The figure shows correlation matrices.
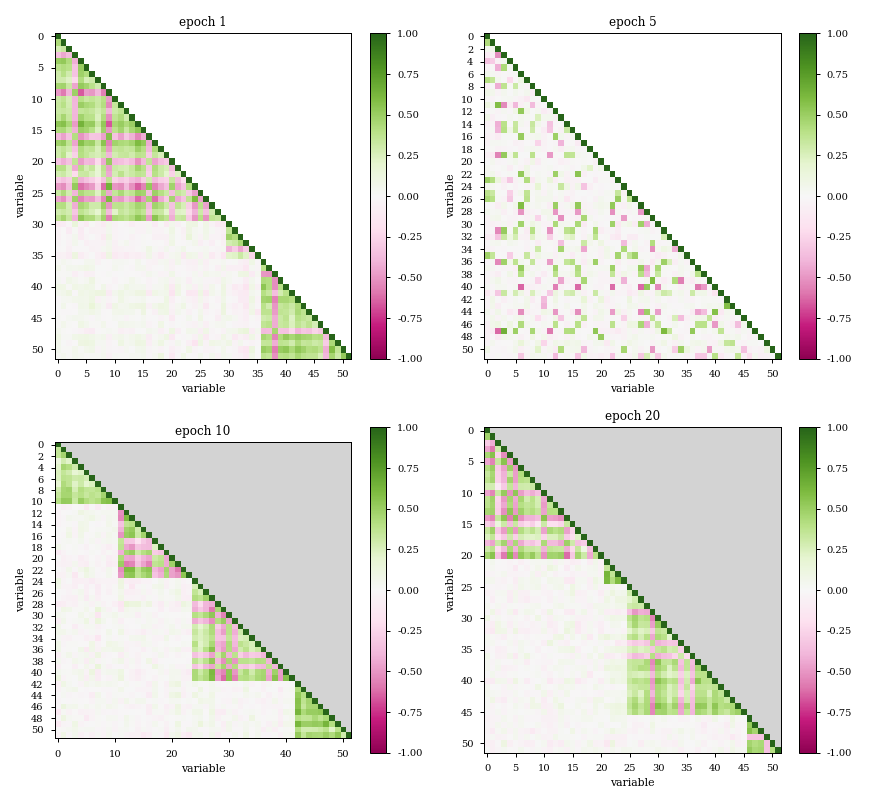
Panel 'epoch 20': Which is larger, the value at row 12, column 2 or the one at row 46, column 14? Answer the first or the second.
the second
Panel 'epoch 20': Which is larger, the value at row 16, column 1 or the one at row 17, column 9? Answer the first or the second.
the first
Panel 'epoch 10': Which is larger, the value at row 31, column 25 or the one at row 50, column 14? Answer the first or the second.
the second
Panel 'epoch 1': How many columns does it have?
52
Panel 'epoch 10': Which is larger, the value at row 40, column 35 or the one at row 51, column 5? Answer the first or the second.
the first
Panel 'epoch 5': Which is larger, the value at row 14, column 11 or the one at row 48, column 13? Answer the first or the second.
the second
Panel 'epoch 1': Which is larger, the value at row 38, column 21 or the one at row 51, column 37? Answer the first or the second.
the second
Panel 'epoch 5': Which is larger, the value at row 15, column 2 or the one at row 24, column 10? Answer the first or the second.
the second
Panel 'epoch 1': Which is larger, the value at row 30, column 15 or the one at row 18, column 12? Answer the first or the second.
the second
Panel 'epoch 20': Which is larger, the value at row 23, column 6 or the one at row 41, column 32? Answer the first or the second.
the second
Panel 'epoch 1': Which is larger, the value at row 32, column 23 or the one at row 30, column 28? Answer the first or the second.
the first
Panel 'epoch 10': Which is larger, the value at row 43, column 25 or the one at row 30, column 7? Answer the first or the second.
the first
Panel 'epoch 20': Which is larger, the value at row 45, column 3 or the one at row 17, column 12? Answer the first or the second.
the second
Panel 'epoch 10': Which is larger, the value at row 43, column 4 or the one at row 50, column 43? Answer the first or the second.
the second
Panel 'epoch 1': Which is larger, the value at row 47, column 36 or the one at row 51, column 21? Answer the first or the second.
the second
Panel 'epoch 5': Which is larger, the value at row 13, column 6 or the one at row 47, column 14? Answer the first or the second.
the second
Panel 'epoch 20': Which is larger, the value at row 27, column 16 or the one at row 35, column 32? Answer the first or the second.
the second
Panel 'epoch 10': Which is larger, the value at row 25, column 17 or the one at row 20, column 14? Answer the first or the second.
the first
